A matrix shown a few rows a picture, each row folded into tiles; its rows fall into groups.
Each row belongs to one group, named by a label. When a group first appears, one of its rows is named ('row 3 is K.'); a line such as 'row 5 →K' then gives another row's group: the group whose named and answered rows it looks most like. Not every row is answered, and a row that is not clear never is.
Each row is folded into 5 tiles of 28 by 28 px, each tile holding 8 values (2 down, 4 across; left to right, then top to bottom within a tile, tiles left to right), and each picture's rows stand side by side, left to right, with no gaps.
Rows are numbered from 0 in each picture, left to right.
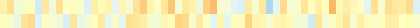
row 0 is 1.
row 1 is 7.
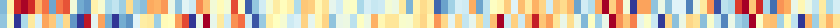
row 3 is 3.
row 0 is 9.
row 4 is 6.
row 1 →9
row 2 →7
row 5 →6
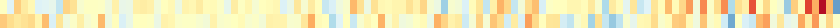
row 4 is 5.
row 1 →1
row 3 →3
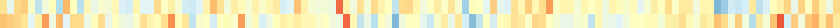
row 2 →9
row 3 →5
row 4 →5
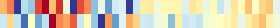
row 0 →6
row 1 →5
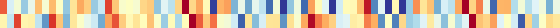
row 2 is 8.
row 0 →3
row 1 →6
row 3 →6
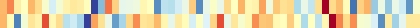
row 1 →3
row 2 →6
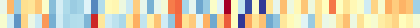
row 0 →7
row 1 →8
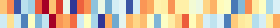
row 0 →6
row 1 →7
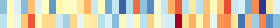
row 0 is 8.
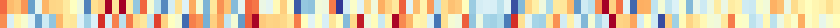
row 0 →1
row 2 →3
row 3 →7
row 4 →6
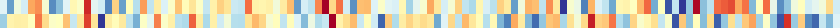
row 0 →8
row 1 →3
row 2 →6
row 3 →7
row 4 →8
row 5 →9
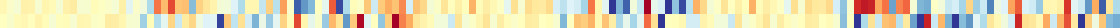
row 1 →9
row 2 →3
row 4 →8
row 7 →8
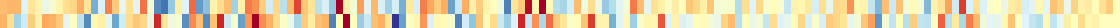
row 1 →3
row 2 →9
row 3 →1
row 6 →1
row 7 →5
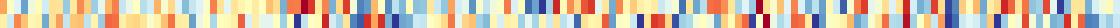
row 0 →3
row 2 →9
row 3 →8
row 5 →9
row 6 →9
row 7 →9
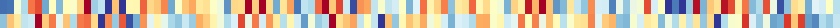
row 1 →1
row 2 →6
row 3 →1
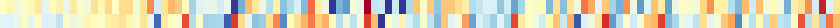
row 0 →5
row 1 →7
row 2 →8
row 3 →7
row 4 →9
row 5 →1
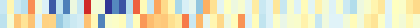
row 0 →8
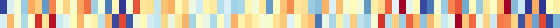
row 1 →7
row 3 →8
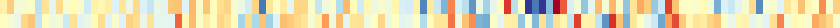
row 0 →1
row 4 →3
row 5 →3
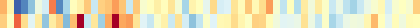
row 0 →3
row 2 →7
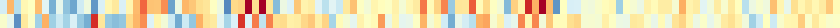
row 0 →7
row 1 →1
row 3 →1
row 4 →3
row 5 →5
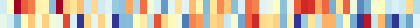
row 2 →9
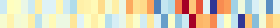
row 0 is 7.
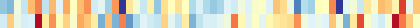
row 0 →8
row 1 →7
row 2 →3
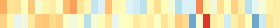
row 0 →7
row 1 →9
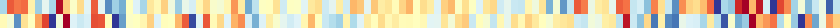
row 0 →9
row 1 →9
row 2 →5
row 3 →7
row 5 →6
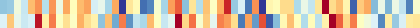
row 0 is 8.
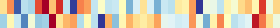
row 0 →6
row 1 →3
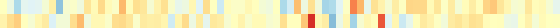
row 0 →3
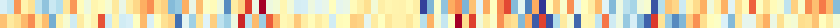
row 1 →1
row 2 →3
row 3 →8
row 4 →7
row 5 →1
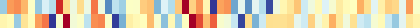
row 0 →9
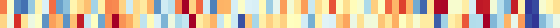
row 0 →3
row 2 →1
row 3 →9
